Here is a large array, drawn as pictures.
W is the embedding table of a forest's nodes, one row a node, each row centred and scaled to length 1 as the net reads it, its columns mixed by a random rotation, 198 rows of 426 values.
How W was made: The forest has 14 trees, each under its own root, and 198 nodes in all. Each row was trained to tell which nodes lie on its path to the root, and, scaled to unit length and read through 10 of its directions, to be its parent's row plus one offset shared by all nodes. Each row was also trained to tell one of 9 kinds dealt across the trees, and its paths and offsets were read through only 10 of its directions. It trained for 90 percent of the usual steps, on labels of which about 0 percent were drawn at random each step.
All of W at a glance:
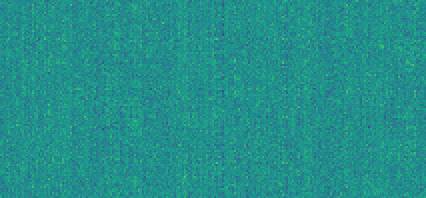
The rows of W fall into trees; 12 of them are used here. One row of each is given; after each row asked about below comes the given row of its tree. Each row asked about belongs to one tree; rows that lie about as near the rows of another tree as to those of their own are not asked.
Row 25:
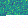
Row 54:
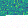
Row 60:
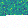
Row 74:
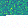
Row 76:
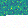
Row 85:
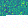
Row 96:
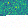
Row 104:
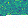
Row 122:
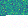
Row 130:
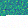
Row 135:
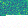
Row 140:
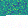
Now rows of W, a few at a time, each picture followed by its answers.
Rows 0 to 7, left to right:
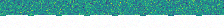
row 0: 85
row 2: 54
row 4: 54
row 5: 54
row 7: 130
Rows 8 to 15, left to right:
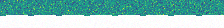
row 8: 130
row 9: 74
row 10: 130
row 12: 96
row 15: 85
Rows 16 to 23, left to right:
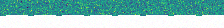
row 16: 54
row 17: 25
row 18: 74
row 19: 135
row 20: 54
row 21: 96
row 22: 54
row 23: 140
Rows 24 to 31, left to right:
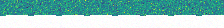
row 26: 85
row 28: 96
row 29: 54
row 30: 76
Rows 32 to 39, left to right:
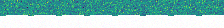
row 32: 54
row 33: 104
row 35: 54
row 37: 74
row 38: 76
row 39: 76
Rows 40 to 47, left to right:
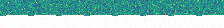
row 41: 135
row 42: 85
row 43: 60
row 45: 96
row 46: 135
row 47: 135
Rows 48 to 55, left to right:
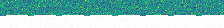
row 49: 104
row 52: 140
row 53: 76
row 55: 85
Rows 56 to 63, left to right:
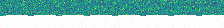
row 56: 85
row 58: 135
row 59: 76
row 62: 76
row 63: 25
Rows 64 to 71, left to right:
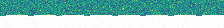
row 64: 135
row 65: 85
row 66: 54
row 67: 74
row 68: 76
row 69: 85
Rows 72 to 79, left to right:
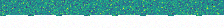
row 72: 54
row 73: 74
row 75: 85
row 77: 76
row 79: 130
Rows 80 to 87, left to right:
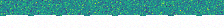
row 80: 74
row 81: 85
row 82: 85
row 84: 122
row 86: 130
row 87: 96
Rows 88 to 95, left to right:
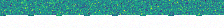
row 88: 74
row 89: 96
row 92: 130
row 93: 130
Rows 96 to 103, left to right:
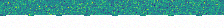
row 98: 74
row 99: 60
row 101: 54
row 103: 140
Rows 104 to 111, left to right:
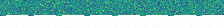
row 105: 60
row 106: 135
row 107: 76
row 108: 140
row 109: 85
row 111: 96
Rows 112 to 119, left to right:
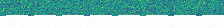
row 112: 25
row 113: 60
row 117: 135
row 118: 74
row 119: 60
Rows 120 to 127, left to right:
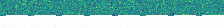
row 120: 96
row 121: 140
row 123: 74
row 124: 60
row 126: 76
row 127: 54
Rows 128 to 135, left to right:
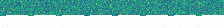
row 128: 25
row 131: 60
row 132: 130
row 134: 122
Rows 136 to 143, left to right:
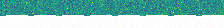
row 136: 104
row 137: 74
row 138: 74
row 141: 135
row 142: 76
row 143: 135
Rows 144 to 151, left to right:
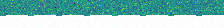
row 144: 54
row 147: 135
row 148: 85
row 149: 135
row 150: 25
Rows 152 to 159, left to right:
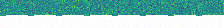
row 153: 135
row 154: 76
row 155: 135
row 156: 130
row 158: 135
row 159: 135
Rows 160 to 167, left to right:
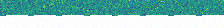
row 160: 135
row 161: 96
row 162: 76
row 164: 104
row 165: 140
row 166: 85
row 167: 60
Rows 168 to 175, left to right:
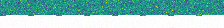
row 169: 74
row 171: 76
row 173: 140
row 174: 130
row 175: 54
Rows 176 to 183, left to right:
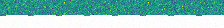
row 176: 96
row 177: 140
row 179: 60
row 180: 130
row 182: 85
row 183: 74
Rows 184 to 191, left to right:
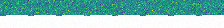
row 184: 74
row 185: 25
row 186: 130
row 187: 54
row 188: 85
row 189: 130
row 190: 122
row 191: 85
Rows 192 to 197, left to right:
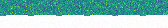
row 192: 96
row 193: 104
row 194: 54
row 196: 140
